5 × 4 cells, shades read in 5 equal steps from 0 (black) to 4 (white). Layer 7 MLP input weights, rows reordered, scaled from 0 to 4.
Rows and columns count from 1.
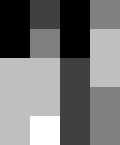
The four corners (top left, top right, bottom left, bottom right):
0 2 3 2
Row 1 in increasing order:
0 0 1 2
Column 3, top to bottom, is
0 0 1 1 1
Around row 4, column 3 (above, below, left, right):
1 1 3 2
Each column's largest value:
3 4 1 3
